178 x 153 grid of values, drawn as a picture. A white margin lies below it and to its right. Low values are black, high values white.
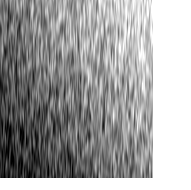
Ninth with the highest average: top right. Ninth with the lowest average: bottom left. Grain: streaks running down. Mirror symmetry: none. Slope: up to the top right.
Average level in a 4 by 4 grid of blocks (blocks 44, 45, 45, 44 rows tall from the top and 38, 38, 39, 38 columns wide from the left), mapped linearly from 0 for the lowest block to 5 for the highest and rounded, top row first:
2 3 4 5 / 2 3 3 4 / 1 2 3 4 / 0 1 2 3
